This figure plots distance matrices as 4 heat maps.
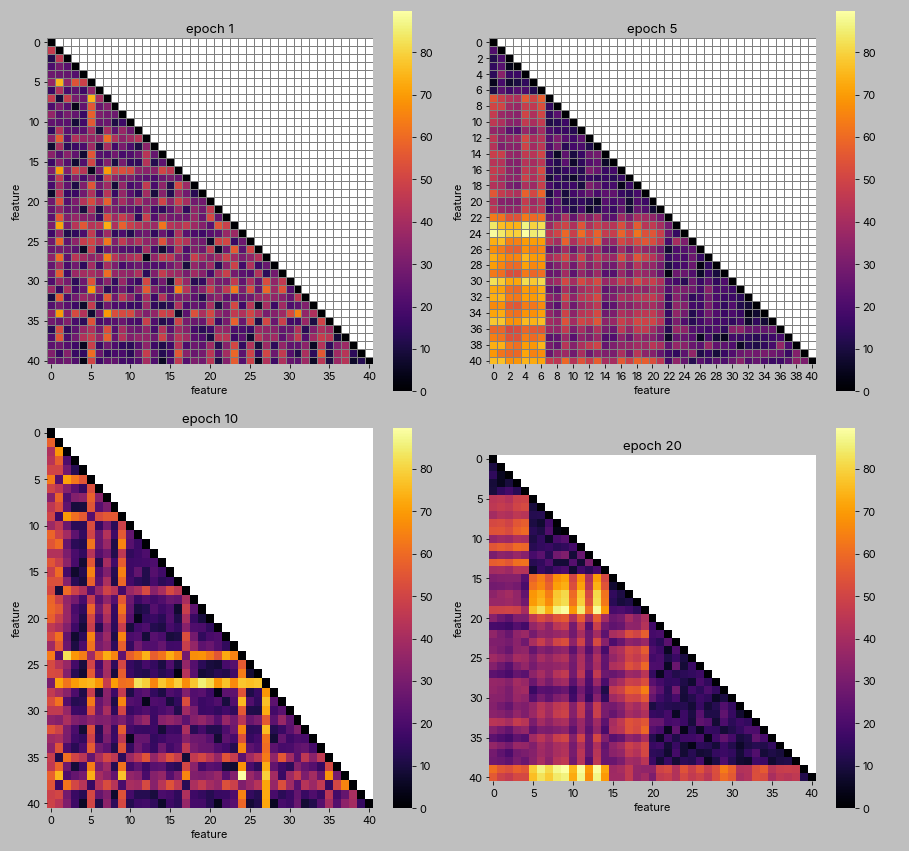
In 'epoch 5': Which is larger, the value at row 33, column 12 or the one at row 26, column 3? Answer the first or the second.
the second
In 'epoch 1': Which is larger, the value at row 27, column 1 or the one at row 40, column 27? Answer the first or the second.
the first
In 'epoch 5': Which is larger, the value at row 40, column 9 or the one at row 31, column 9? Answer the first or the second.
the first
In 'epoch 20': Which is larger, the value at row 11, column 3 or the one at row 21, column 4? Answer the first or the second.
the first
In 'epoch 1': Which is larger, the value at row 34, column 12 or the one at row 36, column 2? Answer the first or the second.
the first
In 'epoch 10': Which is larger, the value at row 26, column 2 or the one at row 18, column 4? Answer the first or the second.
the first
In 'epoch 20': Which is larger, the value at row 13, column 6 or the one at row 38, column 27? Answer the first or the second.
the first
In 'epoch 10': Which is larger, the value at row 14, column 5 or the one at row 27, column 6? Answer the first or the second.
the second
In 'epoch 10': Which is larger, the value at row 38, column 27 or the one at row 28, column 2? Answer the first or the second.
the first
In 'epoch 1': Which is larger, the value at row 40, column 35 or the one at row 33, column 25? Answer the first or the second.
the second
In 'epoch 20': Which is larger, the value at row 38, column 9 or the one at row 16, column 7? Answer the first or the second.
the second
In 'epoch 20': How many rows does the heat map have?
41
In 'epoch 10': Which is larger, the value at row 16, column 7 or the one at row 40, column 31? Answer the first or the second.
the first
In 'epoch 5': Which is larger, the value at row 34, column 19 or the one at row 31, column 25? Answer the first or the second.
the first
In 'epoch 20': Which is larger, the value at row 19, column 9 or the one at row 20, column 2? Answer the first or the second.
the first
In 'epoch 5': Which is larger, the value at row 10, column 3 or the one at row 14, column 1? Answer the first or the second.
the second
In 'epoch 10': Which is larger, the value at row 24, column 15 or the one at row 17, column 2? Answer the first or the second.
the first
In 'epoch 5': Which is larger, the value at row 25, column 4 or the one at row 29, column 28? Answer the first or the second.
the first
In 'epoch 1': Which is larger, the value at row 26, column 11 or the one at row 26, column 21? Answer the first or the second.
the first
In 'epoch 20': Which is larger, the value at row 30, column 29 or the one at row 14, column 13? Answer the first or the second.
the second
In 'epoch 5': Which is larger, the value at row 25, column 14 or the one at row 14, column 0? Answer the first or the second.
the second
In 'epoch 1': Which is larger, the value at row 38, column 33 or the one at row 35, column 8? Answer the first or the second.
the second
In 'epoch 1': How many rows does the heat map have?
41
